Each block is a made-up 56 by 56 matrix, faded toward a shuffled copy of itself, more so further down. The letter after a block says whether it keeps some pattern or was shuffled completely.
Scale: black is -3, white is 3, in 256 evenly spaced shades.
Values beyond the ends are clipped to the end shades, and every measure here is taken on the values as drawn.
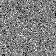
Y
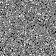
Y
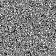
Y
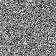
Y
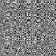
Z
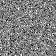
Y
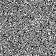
Y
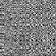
Z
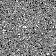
Y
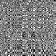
Z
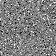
Y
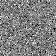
Y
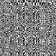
Z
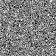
Y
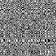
Z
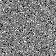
Y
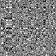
Z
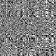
Z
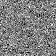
Y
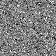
Y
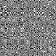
Z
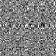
Z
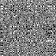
Z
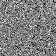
Y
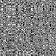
Z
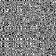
Z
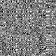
Z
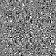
Z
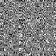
Z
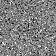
Y
